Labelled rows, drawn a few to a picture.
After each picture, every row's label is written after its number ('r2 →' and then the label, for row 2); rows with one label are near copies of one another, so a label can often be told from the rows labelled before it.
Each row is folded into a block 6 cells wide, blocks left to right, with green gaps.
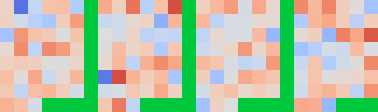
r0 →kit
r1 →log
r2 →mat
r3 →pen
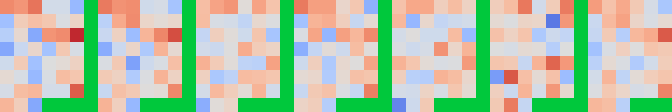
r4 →pen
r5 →pen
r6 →mat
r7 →pen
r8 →mat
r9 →log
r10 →pen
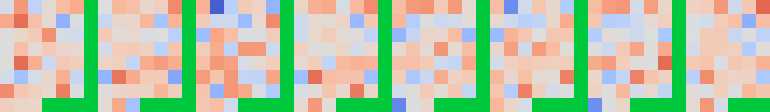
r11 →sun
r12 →log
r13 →kit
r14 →log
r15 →mat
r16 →kit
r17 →mat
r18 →log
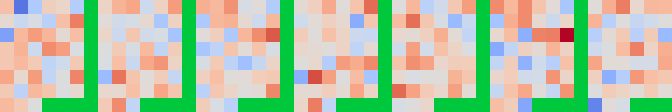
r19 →kit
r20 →log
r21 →pen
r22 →log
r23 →sun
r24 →pen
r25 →mat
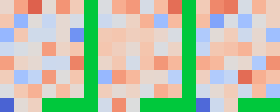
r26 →mat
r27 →log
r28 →mat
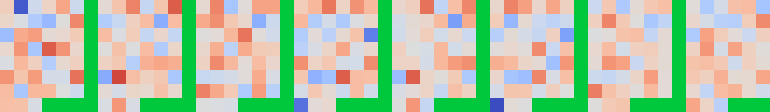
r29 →kit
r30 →log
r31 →sun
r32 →mat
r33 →log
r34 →mat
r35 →sun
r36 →kit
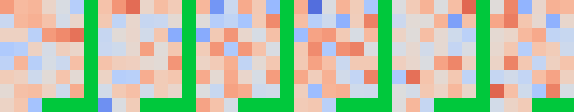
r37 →pen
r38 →mat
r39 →kit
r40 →kit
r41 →log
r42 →sun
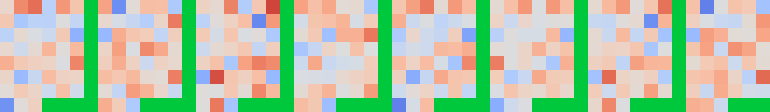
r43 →mat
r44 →kit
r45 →log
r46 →pen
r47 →mat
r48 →mat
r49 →log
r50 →kit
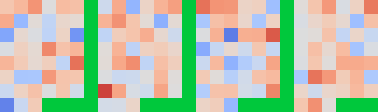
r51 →mat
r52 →sun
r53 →pen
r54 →log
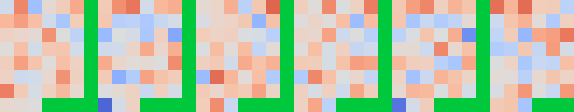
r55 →sun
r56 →mat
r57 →log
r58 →log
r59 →mat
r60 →pen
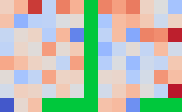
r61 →mat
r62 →pen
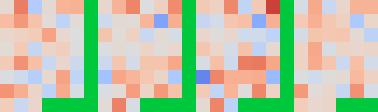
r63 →sun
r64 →log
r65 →log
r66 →sun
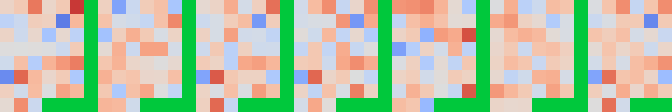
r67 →log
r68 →kit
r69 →log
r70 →log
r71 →pen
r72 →sun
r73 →log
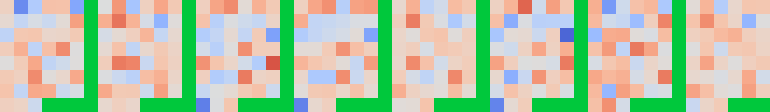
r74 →kit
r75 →sun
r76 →mat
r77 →mat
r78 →sun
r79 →mat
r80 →kit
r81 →sun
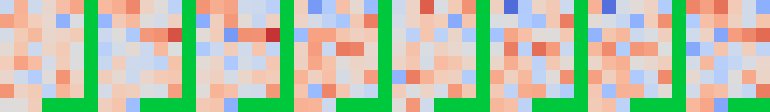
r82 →sun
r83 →pen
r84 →pen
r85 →kit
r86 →log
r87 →kit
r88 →kit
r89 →pen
